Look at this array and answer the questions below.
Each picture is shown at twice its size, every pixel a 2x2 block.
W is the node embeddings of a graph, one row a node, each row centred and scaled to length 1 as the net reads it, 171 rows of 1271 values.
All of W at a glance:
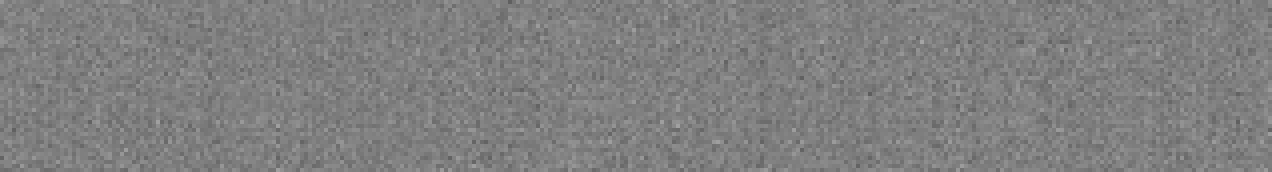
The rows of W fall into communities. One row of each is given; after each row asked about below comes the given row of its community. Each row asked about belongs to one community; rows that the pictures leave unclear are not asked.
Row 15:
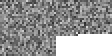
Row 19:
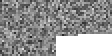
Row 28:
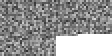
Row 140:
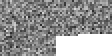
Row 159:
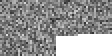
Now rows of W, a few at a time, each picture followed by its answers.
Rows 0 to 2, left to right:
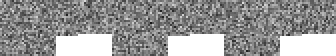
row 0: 28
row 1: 28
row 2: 140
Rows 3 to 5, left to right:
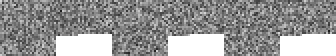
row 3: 15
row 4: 19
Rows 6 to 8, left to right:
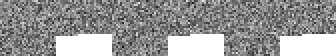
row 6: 140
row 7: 140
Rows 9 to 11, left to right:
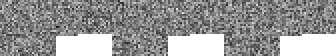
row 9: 140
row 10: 159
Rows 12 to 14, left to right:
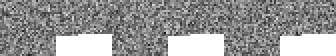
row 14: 28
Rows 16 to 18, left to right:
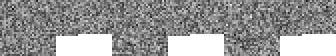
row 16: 159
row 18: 15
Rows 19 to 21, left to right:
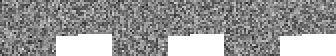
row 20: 159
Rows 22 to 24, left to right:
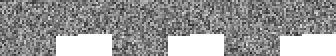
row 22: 15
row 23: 159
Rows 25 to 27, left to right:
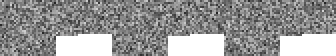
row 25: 28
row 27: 159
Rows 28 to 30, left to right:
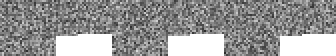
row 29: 15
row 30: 19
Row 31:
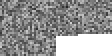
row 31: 159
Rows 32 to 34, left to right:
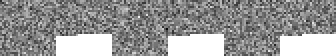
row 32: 159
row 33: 15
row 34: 140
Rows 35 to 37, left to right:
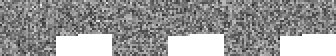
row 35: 140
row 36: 28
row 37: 15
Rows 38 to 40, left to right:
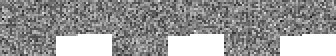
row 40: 15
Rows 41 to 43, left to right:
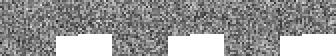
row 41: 15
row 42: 140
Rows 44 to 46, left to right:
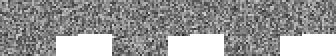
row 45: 159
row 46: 159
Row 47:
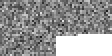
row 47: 15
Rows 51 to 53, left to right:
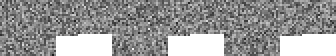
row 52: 159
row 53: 19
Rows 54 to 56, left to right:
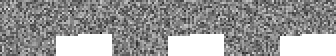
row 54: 15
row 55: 159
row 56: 28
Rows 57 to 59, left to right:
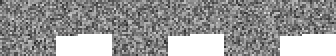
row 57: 159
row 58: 159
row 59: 15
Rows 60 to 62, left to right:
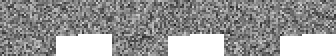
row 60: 140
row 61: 15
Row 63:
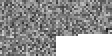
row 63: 159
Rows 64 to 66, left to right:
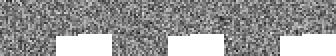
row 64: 159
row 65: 140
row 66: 159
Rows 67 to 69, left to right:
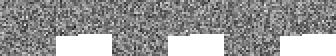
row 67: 140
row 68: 19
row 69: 140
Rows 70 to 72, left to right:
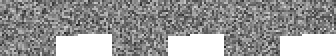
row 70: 28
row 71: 15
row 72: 140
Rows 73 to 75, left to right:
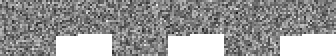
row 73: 28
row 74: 15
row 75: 159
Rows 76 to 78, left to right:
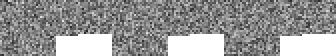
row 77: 28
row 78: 19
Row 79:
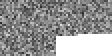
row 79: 28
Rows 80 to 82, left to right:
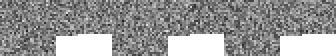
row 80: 28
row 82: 159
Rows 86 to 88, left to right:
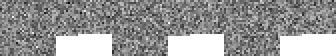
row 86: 140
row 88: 19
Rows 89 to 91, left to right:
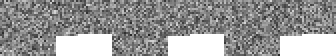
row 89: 28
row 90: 140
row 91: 15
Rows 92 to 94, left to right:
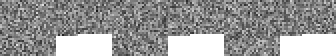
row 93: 159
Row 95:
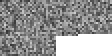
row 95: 159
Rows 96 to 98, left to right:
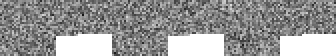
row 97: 19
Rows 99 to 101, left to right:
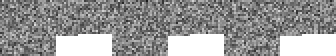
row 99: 19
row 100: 28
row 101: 28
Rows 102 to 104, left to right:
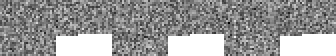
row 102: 159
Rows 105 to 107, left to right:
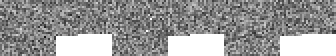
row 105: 28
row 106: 140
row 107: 28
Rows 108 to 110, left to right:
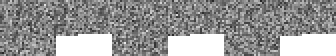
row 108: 15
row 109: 140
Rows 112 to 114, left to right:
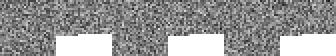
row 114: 28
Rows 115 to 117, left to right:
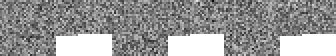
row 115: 140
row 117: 15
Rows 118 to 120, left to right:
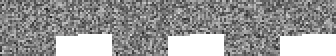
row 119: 28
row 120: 28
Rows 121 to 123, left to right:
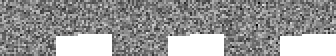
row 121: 28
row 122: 19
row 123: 28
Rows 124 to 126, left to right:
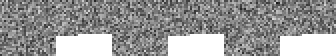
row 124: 19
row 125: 28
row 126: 28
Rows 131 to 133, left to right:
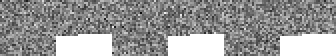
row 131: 19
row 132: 15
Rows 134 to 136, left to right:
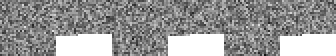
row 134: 140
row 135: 19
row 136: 159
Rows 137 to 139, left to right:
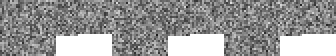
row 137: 15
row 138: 15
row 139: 19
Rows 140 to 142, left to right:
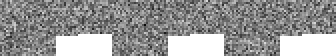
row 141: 140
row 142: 140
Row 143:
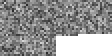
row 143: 159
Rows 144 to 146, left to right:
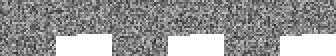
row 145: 28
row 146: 28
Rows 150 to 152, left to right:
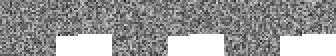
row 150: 159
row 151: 28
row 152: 159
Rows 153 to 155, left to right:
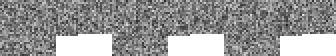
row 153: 159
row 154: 140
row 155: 15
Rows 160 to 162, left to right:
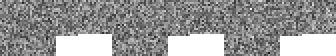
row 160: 140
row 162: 159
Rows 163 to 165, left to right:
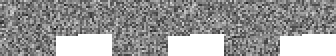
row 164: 159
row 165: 140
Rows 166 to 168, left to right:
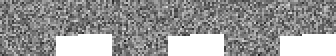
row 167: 159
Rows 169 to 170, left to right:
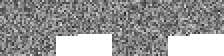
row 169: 28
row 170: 15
